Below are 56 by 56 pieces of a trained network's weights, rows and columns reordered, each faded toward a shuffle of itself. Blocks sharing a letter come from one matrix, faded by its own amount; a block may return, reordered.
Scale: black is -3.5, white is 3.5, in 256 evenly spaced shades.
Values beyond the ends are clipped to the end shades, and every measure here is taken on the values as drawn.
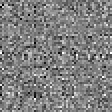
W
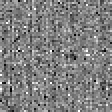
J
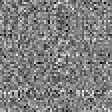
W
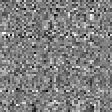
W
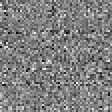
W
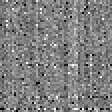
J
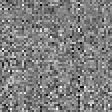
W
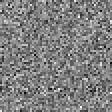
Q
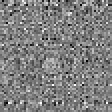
W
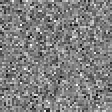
Q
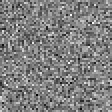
Q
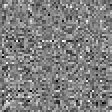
W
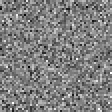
Q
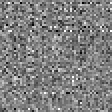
W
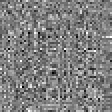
W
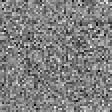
Q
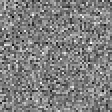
Q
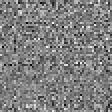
W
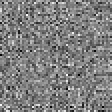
W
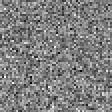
Q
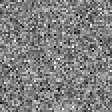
Q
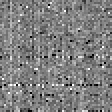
J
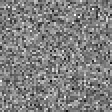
Q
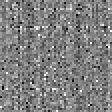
J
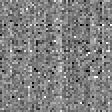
J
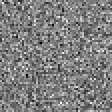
Q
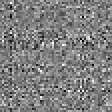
W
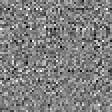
W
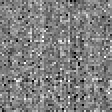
J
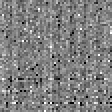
J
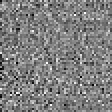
W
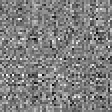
W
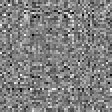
W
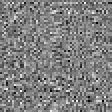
W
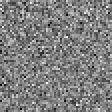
Q
